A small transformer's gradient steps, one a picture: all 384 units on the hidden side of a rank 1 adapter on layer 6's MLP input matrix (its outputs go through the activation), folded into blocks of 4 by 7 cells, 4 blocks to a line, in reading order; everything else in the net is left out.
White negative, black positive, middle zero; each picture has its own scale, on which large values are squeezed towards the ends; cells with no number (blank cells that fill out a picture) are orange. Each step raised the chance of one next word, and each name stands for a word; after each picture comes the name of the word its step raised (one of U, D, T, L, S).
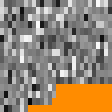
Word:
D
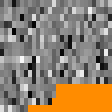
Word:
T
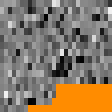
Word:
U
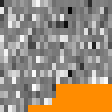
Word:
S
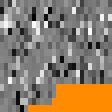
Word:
U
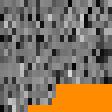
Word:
S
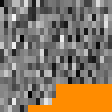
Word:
T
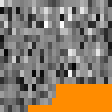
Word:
S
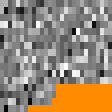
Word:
D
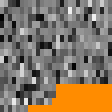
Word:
S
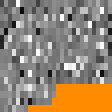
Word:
D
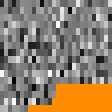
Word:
T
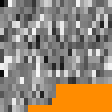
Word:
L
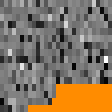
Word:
S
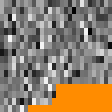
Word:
T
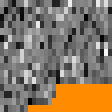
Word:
D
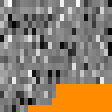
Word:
D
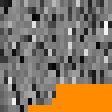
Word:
U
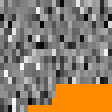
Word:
L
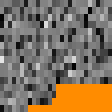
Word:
S
